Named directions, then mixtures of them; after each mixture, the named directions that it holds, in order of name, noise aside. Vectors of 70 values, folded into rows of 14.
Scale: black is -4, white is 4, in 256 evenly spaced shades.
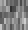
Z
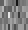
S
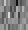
S, Z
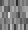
S, Z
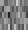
S, Z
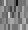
S, Z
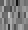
S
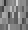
S, Z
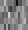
S, Z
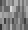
Z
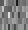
S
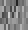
S, Z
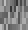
S, Z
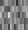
S, Z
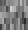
Z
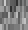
S, Z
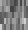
Z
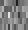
S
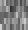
Z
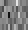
S
